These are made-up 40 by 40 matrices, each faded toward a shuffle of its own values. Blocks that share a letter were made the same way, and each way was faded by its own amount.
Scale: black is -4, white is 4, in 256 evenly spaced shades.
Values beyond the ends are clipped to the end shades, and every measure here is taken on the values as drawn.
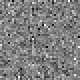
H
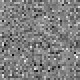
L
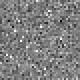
H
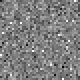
H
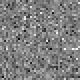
L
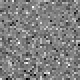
L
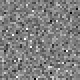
H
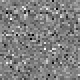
L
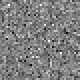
H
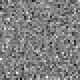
H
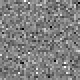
H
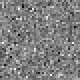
H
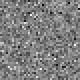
H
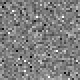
H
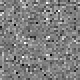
L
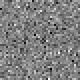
H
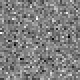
H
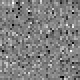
L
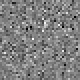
L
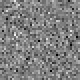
H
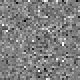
L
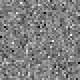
H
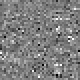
L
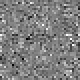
L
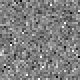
H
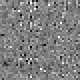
L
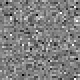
L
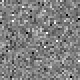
H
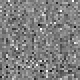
L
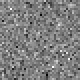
H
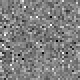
L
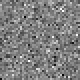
H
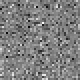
L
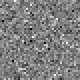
H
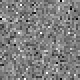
H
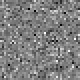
L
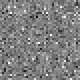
L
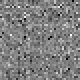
L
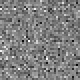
L
